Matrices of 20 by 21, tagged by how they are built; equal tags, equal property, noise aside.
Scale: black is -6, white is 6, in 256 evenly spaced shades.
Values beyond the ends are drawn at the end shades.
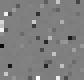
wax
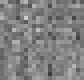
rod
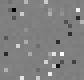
wax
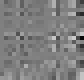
rod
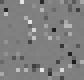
wax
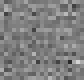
rod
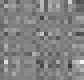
rod
